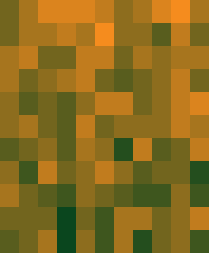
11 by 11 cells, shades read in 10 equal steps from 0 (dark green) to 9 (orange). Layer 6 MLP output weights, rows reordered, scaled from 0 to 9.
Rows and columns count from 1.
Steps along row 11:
up up down up down up down up up down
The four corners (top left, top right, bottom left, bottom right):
4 6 3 2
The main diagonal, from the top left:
4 6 4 6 5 4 1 3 2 5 2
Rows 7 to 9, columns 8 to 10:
7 3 4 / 3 4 4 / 2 2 5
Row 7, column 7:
1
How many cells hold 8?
5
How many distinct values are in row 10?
6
